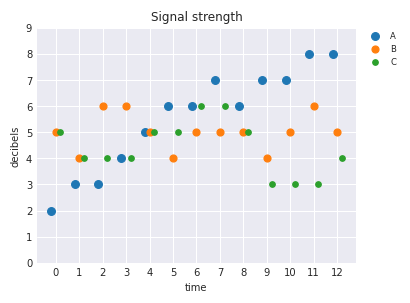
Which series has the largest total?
A
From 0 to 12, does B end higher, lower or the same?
the same
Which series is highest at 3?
B
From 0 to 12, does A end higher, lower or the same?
higher
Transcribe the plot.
Title: Signal strength
x-axis: time, ticks 0 1 2 3 4 5 6 7 8 9 10 11 12
y-axis: decibels, ticks 0 1 2 3 4 5 6 7 8 9
Legend: A, B, C
Values:
A: 2 3 3 4 5 6 6 7 6 7 7 8 8
B: 5 4 6 6 5 4 5 5 5 4 5 6 5
C: 5 4 4 4 5 5 6 6 5 3 3 3 4
